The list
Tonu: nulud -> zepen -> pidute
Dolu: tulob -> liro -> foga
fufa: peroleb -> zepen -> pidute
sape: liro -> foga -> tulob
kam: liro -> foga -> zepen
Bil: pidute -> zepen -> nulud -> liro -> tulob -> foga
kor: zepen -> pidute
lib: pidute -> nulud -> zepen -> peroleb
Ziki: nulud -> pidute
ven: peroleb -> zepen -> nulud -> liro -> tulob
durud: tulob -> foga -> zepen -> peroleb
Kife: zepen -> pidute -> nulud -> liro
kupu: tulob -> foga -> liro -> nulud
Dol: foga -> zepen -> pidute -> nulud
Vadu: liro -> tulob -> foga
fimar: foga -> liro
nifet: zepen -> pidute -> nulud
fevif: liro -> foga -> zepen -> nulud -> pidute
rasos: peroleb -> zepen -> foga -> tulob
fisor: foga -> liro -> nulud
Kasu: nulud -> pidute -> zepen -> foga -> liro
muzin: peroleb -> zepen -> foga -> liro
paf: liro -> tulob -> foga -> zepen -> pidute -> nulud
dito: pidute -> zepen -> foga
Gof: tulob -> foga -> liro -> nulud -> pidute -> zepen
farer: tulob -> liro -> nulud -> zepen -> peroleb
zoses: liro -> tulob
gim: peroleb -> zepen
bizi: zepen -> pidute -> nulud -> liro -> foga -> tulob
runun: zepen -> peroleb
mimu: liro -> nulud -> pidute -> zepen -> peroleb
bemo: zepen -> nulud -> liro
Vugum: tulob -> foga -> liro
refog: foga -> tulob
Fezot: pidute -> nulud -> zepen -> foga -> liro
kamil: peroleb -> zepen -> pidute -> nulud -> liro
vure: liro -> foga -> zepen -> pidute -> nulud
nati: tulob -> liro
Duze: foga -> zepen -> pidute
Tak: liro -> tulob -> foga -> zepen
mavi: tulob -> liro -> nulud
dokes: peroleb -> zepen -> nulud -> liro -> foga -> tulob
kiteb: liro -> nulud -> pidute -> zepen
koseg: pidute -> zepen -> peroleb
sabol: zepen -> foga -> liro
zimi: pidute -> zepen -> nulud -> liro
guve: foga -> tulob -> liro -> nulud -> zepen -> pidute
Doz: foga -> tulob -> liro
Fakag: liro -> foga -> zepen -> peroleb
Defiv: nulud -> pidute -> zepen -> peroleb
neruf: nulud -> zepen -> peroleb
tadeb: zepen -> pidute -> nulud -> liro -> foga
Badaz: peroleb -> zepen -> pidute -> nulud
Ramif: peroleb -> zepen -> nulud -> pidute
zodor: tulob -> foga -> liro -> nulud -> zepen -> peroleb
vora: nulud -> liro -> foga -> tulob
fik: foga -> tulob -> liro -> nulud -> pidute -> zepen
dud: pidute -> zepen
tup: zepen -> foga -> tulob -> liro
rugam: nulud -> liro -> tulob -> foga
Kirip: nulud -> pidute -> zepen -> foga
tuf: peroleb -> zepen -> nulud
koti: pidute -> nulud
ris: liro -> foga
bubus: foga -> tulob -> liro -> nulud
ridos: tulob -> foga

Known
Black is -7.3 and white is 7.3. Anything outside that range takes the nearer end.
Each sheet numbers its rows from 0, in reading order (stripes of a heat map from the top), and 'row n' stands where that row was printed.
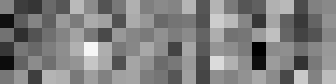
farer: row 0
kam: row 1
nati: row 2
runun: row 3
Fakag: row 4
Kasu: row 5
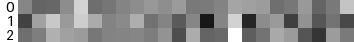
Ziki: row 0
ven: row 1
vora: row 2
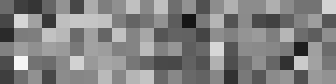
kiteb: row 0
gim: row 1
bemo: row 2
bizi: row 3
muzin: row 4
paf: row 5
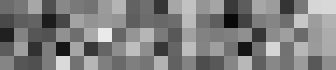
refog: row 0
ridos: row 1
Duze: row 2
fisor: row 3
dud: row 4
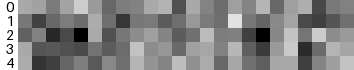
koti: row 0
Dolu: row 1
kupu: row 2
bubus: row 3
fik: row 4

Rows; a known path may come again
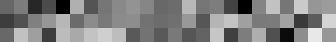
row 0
kupu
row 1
fevif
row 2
rasos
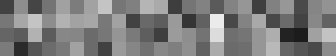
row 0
kor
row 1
dokes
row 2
sape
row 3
nati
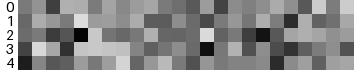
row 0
Kasu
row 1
Ramif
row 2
zodor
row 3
gim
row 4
Duze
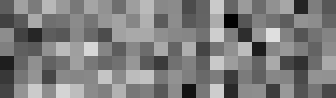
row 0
tadeb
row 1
rugam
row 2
mavi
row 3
koseg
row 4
ris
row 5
paf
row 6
ven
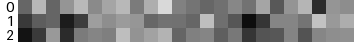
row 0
nifet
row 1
ridos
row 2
Tak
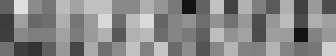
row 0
kamil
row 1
Dol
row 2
vure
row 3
kiteb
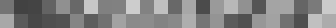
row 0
mimu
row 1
guve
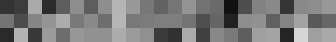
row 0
Vadu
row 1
Bil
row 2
sabol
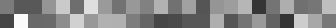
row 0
Defiv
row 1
muzin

